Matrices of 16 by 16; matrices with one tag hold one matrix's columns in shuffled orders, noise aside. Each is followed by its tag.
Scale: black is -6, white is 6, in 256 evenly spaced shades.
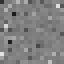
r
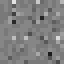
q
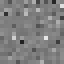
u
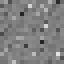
r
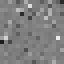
u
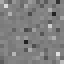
r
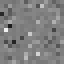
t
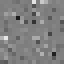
q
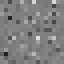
q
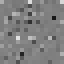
q
